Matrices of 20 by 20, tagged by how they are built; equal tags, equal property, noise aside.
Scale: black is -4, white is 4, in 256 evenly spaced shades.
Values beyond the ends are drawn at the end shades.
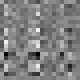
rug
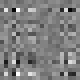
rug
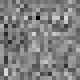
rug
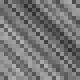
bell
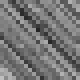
bell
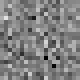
rug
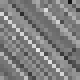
bell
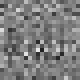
rug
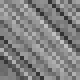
bell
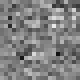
rug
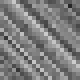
bell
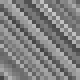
bell
